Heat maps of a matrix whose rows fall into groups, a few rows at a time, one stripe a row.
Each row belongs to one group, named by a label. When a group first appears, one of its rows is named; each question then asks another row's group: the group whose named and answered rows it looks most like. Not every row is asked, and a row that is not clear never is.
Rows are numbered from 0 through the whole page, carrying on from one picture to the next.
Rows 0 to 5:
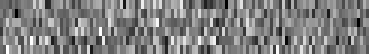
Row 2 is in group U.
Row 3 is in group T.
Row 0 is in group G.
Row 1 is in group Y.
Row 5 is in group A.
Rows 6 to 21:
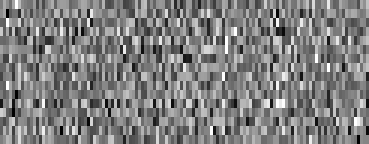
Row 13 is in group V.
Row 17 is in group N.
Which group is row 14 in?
N
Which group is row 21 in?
U
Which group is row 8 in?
A
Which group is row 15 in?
A
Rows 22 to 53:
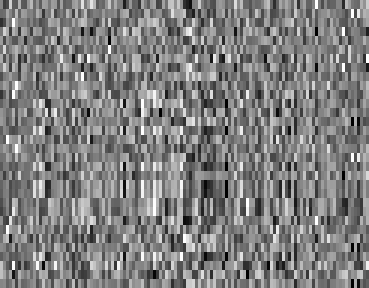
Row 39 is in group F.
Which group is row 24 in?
U
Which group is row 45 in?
U
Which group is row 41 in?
V
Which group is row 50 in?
G
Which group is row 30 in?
T
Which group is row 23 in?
F
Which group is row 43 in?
G
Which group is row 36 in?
G
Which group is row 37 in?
A
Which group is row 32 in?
U
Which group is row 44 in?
U
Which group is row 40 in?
G
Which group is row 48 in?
V
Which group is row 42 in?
G
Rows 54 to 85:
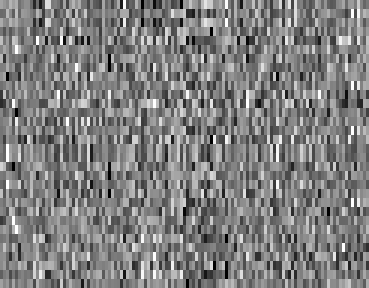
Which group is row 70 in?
A
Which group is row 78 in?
U
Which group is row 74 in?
A
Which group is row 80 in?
G
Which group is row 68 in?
F
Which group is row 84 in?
G
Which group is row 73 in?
T
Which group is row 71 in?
A
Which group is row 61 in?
T
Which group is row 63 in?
F
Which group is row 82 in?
U
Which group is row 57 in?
N
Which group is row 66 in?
Y
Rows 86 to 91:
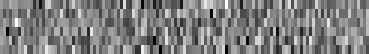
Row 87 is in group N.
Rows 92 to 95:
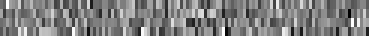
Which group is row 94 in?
F
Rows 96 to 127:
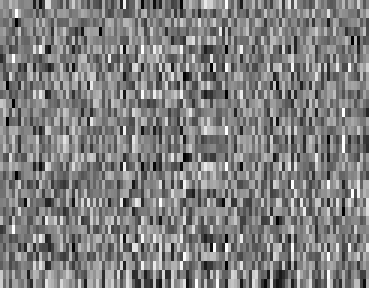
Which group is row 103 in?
N
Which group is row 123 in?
N
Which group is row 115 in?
Y
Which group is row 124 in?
V
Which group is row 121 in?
U
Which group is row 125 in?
G
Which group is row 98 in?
Y
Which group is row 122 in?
G
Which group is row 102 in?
U
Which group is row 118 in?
N
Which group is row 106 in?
G
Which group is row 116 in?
V
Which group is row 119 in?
V
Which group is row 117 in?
F
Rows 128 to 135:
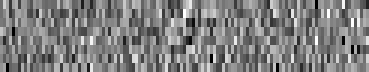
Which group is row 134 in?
N
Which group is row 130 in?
F
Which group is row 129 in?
V
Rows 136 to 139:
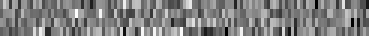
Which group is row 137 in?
T
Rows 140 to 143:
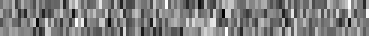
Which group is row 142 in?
T
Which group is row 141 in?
N
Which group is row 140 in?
T
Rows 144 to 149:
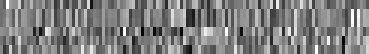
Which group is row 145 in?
F
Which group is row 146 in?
F
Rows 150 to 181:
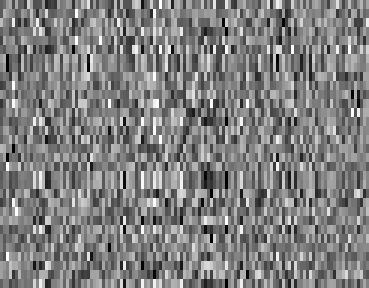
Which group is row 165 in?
N
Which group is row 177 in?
T
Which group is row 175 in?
G
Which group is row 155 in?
N
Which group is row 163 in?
G
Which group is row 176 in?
N
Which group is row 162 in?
F
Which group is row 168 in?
A
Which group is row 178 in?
A
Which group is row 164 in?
T
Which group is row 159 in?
U
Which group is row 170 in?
G
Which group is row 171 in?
N
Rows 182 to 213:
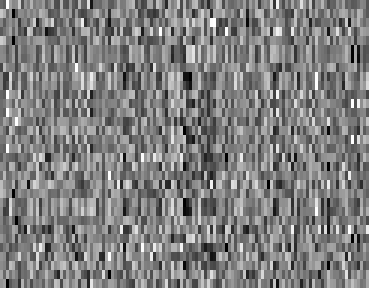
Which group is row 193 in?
F
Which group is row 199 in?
G
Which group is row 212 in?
T
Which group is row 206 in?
Y
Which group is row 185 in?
N
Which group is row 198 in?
A
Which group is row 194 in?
A
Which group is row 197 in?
F
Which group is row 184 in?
T
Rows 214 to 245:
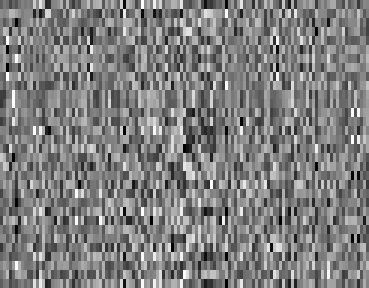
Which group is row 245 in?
G
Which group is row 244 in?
V
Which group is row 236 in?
Y
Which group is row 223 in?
N
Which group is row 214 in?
G
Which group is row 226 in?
F
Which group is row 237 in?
G
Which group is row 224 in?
U
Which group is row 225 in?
U
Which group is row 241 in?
N
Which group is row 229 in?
F
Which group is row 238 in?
T
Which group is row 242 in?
G
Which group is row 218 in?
A
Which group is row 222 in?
A
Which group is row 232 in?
V
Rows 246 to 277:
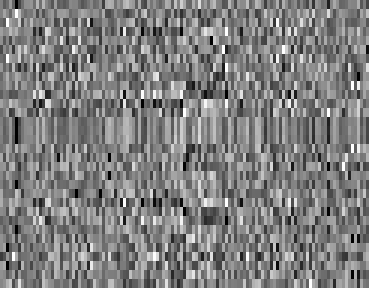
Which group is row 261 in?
Y
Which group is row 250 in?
N
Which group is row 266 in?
Y
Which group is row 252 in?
A
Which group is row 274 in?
U
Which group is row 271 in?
Y
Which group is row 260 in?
Y
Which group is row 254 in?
U
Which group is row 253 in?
N
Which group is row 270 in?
G
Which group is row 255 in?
F
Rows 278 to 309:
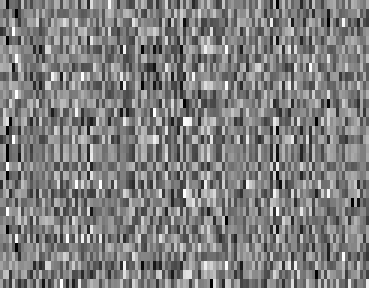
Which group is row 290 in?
T
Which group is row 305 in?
Y
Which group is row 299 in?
V
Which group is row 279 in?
Y
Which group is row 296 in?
A
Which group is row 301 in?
A
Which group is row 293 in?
U
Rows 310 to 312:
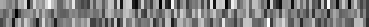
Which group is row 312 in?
N
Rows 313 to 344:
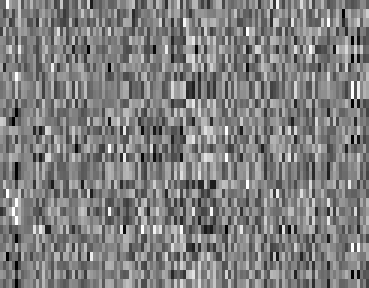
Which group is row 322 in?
F
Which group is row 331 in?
Y
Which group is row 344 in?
Y
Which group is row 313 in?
A
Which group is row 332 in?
Y
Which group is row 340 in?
F
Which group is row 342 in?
Y
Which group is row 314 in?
V
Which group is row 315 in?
V
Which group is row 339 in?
Y
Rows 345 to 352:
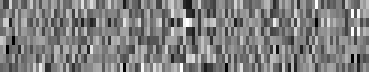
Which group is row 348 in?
F
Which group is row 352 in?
G
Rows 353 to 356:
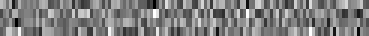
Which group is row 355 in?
Y
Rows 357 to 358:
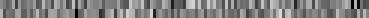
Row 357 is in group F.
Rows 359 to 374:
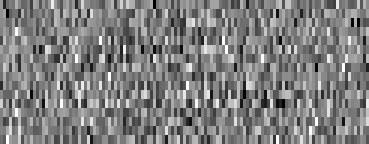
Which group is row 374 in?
A
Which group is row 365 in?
T
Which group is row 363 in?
T
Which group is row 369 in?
N
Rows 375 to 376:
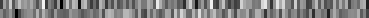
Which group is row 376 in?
Y
